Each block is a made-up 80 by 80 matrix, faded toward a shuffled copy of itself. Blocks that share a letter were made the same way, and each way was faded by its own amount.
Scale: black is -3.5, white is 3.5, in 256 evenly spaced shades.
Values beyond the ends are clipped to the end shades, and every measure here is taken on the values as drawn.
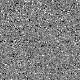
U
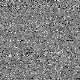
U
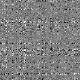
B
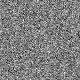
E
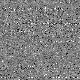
U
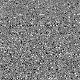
U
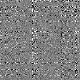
B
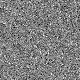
E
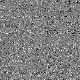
U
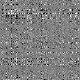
B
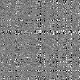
B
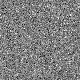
E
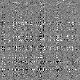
B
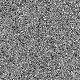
E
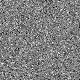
E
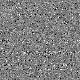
U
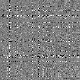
B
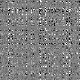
B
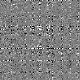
B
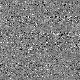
U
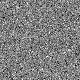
E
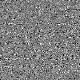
U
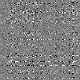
B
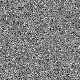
E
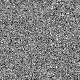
E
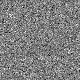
E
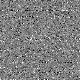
U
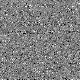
U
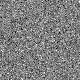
E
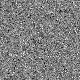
E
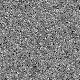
E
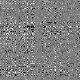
B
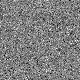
E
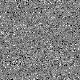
U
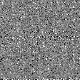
U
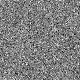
E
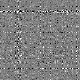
B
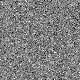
E
